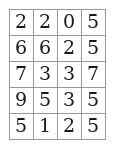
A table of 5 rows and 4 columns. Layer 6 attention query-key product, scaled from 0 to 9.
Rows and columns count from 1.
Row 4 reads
9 5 3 5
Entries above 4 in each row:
1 3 2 3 2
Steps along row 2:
same down up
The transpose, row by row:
2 6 7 9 5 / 2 6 3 5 1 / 0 2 3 3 2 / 5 5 7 5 5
